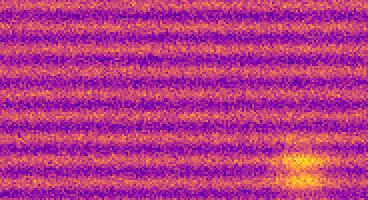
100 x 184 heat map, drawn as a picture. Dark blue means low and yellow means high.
The ninth with the highest average is the bottom right. Stripes running across repeat 9 times from top to bottom. A single bump stands in the bottom right. The values follow a bell shape.
